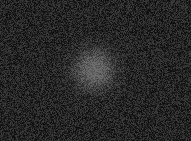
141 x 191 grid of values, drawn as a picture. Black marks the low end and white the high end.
The ninth with the highest average is the centre. There is no seam. One bump rises in the centre. No overall slope runs across the table. No single row or column stands out from its neighbours.
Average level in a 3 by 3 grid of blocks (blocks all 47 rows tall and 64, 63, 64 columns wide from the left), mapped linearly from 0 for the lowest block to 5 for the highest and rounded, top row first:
000 | 050 | 000
